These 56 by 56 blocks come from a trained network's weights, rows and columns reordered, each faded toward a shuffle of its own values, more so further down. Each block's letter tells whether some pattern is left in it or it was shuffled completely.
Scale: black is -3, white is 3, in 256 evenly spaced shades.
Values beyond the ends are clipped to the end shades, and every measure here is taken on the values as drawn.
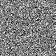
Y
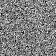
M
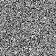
M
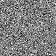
M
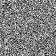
M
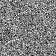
M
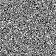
M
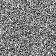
M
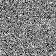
M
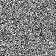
M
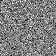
M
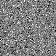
M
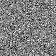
M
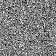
M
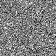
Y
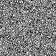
M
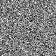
Y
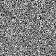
Y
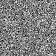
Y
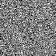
Y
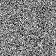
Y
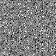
Y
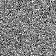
Y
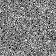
M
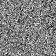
M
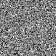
Y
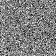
M
